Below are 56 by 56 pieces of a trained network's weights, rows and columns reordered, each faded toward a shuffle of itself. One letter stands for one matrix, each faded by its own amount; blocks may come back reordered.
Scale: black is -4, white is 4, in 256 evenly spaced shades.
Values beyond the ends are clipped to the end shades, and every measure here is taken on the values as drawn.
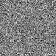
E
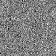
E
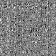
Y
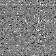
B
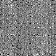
Y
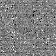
B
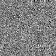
E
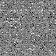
B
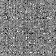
Y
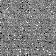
B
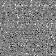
B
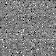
B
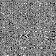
Y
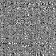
Y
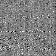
Y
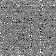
B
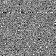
E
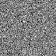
E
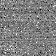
B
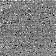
B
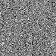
E
